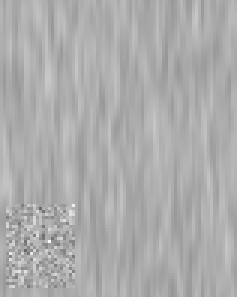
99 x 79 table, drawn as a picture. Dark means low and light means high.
Grain: streaks running down. Mirror symmetry: none. Roughest part: bottom left. Odd patch: rougher, in the bottom left. Histogram: heavy tails on both sides. Average level on the scale: 70%.
